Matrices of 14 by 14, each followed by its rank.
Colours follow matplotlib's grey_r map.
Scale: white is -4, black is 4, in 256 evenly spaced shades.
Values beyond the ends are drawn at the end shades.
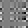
one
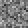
full rank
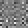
three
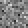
full rank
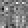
three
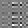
one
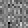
three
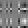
one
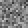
full rank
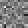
three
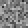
full rank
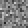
full rank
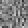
three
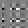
one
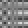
one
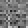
three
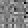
three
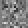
three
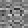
three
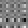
one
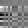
one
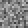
full rank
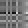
one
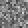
full rank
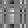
one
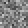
full rank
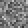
full rank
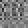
three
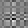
one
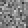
full rank
